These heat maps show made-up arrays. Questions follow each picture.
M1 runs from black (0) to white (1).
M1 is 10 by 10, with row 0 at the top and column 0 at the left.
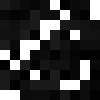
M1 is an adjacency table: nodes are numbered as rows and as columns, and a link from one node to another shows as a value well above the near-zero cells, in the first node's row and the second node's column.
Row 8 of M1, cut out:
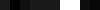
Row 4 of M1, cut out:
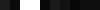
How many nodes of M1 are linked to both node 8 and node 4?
0
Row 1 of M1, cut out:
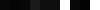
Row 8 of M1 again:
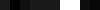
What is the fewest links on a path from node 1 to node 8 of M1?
2
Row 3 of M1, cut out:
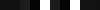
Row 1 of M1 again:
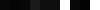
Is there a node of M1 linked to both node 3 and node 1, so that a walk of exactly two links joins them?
no
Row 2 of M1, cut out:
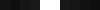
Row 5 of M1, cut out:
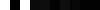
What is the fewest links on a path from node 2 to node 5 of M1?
1
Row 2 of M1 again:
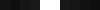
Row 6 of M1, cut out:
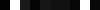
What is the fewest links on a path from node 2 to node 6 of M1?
5
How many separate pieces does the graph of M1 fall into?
1
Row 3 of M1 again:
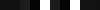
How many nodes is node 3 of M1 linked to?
2
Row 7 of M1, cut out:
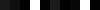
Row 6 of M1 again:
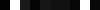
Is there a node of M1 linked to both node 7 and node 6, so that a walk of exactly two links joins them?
yes
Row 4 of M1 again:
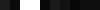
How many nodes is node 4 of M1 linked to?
2
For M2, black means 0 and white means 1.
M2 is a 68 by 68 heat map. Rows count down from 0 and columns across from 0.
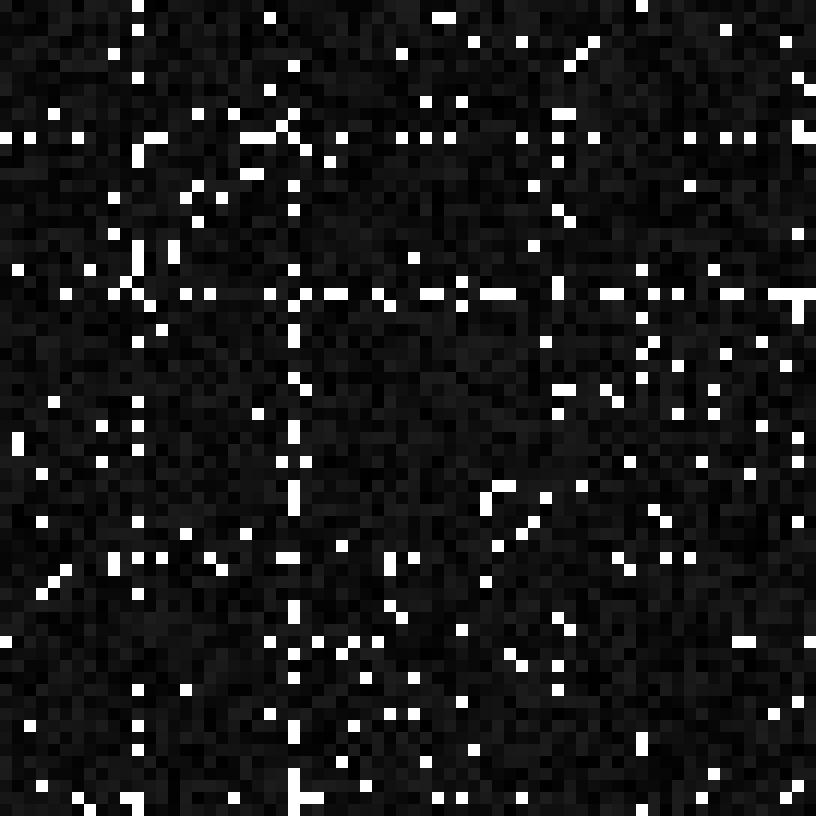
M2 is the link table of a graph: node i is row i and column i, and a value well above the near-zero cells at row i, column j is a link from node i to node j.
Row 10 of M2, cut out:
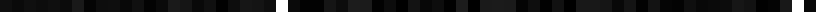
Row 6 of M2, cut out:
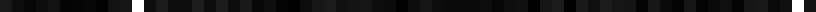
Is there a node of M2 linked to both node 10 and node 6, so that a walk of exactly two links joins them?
yes
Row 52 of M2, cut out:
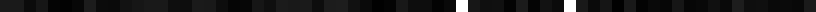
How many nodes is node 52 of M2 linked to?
2
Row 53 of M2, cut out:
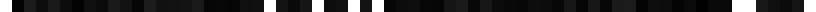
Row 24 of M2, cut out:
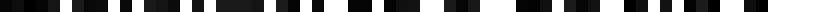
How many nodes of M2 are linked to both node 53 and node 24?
4
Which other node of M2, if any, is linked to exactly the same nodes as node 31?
node 61
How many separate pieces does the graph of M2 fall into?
1
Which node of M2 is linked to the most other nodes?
node 24
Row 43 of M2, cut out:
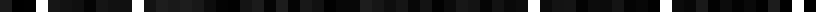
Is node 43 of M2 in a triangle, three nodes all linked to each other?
yes
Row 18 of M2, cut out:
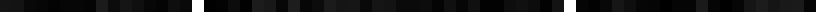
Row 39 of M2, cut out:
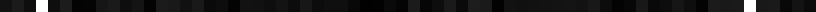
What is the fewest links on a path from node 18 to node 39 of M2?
6
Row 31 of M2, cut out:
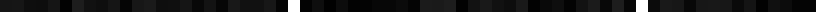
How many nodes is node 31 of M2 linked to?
2
